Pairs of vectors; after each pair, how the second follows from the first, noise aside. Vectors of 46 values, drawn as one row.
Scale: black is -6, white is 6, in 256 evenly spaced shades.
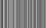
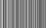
sign-scrambled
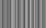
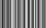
scaled up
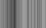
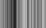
scaled up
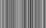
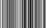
scaled up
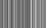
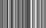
scaled up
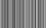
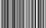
scaled up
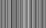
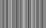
sign-scrambled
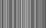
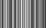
scaled up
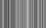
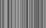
sign-scrambled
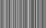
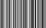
scaled up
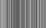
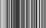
scaled up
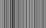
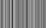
sign-scrambled
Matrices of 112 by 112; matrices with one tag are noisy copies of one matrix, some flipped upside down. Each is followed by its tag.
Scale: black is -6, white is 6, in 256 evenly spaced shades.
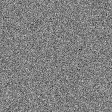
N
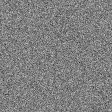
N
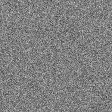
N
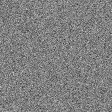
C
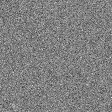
C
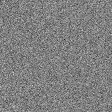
C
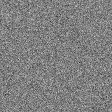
N
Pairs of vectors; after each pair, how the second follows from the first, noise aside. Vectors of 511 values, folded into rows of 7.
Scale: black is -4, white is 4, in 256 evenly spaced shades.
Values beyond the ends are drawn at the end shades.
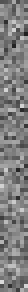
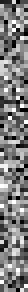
scaled up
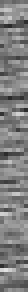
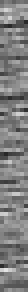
copied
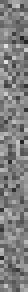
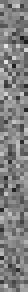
copied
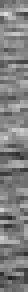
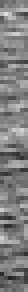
copied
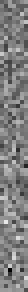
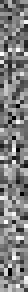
scaled up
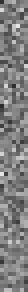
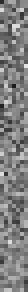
copied
